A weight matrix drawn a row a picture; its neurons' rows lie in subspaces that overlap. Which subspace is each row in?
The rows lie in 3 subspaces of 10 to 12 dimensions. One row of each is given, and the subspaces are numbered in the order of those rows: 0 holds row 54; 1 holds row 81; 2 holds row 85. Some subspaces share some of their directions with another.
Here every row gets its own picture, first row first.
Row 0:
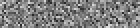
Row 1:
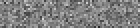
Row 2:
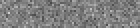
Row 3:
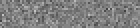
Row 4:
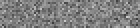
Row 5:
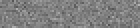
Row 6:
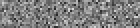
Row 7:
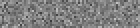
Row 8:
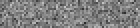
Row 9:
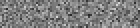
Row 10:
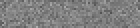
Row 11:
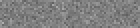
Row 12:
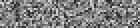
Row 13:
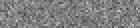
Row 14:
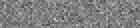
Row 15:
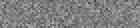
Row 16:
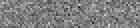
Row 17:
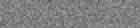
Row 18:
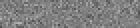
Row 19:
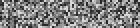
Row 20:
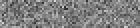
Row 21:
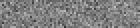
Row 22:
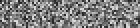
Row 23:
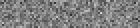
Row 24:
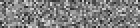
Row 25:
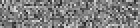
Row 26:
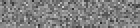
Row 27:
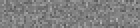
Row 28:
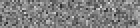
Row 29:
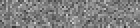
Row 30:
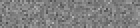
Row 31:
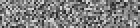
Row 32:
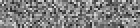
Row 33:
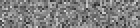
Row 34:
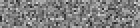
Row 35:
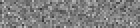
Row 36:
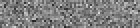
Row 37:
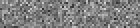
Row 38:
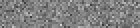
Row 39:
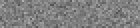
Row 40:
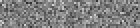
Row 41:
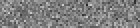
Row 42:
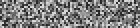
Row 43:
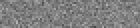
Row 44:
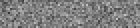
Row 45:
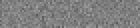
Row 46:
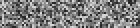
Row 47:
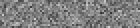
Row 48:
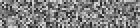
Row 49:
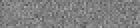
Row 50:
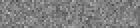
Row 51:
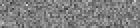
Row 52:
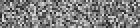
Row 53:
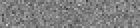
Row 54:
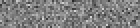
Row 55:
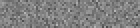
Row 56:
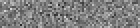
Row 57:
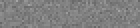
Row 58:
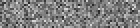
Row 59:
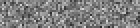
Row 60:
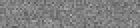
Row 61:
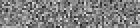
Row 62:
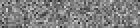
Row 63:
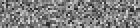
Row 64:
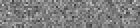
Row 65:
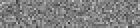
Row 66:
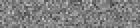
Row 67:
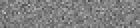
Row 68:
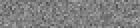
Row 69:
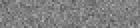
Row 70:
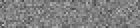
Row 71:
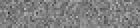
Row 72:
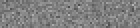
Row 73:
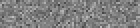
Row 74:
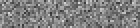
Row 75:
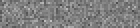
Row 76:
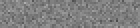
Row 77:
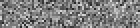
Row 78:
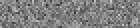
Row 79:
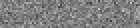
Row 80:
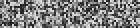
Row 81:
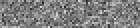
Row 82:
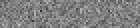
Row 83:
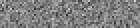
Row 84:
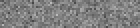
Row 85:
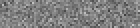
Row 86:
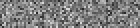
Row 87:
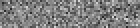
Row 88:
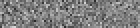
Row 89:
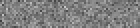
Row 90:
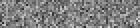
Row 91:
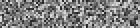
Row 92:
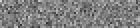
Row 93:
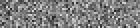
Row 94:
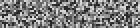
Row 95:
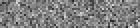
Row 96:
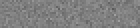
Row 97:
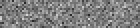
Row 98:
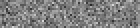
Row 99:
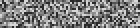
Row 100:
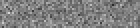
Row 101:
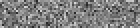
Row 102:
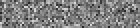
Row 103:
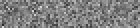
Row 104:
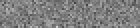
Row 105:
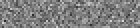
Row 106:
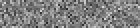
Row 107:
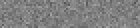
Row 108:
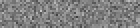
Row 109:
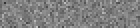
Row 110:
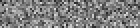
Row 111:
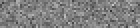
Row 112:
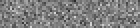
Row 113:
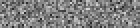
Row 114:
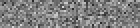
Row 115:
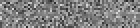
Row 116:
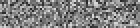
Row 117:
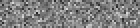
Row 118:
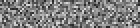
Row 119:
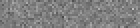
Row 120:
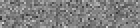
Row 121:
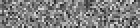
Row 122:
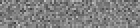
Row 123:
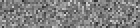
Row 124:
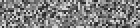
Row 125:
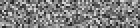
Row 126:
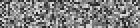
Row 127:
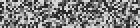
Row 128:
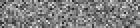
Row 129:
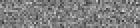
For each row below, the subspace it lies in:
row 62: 2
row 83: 1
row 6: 1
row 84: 2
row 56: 1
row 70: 0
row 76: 0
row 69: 2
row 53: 1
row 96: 0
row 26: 1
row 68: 1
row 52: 1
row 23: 2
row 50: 0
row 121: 2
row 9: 0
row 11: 0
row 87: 1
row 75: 0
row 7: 2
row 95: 2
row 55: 1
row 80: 1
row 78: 2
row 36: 0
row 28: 0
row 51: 1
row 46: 1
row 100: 1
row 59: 2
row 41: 1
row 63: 1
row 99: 1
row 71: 2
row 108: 2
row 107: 2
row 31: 1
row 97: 0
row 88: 2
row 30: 0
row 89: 1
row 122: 2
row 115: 2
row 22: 1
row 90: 2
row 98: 2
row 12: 2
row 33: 2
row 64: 0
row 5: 0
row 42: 0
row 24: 2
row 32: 1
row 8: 1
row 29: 1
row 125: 1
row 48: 2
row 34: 0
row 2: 2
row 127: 1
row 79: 0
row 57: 1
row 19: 2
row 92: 2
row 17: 2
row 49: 2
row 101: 2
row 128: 0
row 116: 1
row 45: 2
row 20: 1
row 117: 0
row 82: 2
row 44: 1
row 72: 1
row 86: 1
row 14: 1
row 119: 1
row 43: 1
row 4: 1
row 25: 2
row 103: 1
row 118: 0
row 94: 2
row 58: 0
